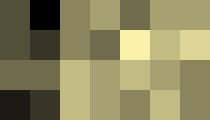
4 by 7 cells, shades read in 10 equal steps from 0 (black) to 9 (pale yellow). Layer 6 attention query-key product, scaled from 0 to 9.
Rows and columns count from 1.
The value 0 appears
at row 1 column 2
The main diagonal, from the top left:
3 2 7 6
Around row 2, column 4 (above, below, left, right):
6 6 5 9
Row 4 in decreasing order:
7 7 6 5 5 2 1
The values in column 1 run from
1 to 4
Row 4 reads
1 2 7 6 5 7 5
